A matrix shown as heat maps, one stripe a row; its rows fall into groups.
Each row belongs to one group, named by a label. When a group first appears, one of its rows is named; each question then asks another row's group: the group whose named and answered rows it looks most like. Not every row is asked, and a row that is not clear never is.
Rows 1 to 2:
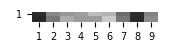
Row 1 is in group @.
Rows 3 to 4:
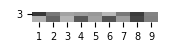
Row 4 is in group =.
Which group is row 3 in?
@
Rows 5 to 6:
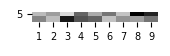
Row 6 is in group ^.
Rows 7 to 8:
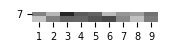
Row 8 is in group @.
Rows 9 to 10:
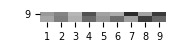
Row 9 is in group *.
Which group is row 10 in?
=
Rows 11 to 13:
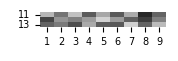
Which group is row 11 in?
=
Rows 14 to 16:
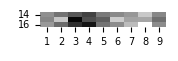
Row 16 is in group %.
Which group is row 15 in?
^
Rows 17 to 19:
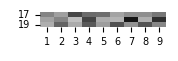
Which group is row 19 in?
=
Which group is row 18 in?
*
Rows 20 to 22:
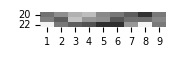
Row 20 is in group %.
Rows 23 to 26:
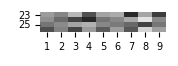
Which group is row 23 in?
*
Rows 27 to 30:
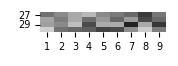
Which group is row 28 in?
=
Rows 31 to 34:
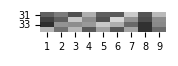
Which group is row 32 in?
@
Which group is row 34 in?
=
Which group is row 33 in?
@
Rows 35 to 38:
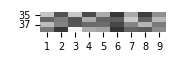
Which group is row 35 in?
=
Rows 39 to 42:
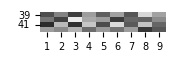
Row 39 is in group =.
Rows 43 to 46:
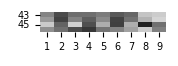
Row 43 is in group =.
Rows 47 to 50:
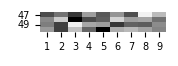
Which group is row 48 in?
^
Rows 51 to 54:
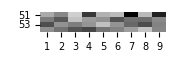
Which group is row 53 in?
@
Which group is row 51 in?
*
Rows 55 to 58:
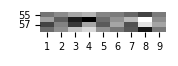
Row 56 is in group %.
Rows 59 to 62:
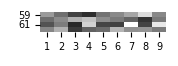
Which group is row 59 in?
%
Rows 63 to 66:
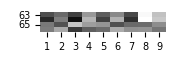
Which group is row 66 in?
^
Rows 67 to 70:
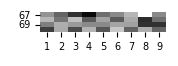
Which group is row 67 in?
%
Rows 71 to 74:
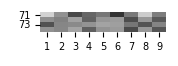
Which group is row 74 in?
*
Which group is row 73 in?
@
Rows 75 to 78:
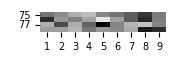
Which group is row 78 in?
=
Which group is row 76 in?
@
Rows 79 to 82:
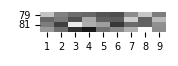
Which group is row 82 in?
%
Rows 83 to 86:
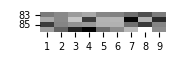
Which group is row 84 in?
*
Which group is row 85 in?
@
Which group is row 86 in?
%
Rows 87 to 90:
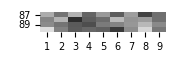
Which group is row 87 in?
=
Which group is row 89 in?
%
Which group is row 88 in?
^
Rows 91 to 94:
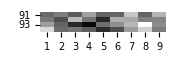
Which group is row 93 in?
%
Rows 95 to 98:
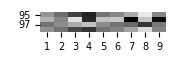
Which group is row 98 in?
%
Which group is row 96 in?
*
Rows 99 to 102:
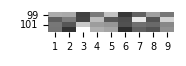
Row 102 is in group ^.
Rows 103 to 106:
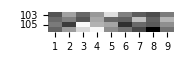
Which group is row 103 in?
@
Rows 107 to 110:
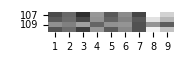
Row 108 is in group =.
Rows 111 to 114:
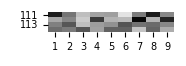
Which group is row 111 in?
@
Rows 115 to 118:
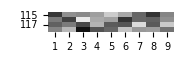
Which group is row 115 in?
@
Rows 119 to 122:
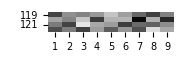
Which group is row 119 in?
@
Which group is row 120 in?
*
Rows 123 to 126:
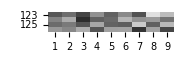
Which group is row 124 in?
^
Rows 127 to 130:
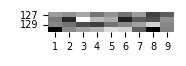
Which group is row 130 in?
@
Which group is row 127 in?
=
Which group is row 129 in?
%
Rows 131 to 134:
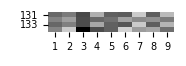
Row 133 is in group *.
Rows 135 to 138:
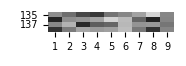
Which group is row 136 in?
@
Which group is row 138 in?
@
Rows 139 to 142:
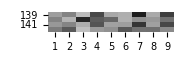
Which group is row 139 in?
*
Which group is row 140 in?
^
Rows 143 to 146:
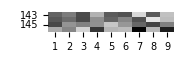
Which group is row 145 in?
@
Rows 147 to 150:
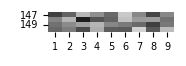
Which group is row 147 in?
@
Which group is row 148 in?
^
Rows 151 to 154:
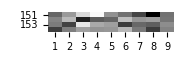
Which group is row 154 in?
@
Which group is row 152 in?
^
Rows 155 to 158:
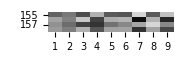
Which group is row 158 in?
*
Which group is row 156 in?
*
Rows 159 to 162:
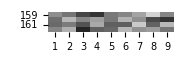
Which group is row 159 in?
%
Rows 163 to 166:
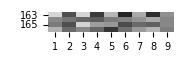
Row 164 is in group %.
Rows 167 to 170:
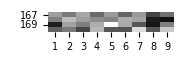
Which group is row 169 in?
@
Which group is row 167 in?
=
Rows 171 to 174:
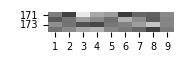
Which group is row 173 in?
%
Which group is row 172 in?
@
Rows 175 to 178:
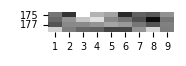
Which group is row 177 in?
@
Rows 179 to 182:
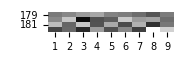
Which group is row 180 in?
^
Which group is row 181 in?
=
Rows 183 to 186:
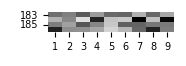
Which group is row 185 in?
@
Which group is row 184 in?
*
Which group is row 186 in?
@
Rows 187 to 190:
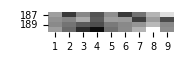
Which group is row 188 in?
*
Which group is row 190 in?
%
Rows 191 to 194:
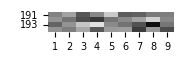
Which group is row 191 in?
@
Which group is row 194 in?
*
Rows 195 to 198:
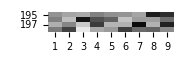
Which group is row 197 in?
*
